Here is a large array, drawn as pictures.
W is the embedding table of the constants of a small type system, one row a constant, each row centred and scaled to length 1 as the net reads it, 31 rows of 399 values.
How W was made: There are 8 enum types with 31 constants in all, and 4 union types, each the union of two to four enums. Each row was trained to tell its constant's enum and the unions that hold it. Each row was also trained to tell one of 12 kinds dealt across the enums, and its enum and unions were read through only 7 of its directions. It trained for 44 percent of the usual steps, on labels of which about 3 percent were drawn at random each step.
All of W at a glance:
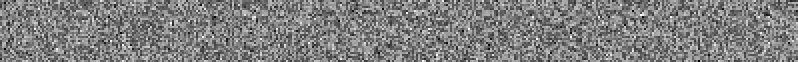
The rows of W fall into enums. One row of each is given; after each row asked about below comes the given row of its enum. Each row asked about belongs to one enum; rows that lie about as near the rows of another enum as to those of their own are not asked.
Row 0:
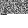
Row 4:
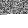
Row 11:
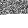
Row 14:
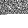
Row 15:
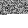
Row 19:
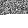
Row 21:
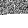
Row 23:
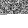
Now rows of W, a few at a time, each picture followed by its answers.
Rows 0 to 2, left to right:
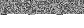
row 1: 4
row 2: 0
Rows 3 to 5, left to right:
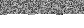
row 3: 4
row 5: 15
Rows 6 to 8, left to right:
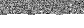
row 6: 15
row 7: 15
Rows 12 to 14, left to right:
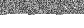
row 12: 21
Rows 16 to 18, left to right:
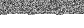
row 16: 14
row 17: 19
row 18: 4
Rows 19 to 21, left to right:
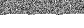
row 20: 14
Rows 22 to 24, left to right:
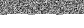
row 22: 21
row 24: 4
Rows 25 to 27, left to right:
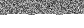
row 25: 15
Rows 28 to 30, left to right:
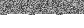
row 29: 0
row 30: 19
